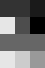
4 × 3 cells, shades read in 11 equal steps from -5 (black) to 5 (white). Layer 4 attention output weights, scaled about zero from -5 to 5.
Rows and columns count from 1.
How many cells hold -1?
3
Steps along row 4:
down down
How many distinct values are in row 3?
1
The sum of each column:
4 -3 -9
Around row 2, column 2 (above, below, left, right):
-3 -1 4 -5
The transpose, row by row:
-3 4 -1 4 / -3 -2 -1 3 / -4 -5 -1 1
